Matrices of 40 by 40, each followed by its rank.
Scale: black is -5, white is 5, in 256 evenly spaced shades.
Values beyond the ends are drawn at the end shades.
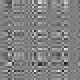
two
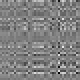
two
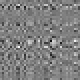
three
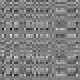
two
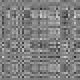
two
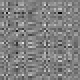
three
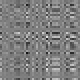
two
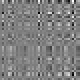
two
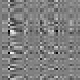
two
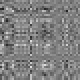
three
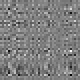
three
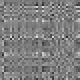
three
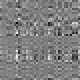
three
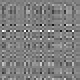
two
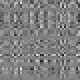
three
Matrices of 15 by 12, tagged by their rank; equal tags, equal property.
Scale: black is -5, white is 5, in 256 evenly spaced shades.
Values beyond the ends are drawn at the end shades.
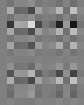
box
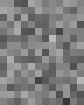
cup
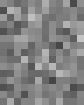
cup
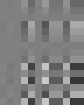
box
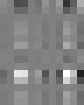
box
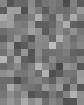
cup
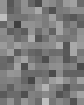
cup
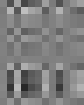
box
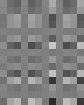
box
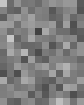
cup
